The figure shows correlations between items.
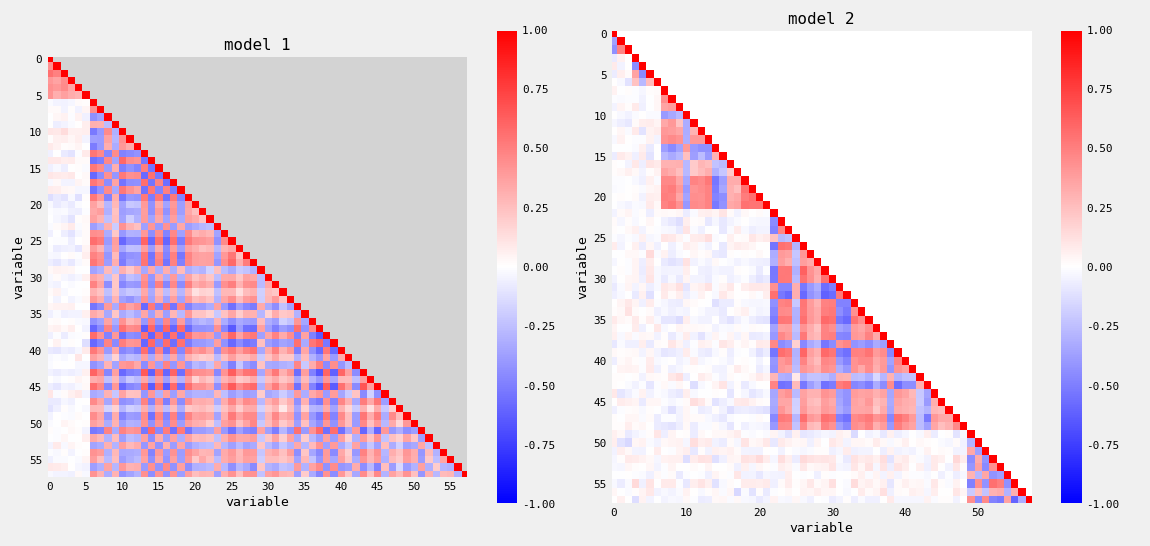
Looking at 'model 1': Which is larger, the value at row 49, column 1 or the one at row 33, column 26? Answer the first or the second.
the second
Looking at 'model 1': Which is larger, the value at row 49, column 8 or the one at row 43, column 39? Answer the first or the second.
the first
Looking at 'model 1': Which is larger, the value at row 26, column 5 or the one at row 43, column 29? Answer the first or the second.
the first
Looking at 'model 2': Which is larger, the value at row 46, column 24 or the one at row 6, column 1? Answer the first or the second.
the first
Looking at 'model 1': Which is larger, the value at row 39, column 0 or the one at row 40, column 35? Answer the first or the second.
the second
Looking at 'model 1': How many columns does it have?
58
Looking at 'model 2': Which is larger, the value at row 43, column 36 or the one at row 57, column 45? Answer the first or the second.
the second
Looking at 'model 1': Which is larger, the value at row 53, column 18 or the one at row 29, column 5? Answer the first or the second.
the first
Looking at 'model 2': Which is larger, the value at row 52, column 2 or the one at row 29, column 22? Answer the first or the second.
the first
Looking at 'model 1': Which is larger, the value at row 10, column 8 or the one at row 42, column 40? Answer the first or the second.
the first
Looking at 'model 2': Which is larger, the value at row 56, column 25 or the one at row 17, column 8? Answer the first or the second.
the second
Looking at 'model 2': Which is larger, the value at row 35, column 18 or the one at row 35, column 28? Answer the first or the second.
the second
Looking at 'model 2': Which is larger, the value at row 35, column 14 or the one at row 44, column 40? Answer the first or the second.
the second
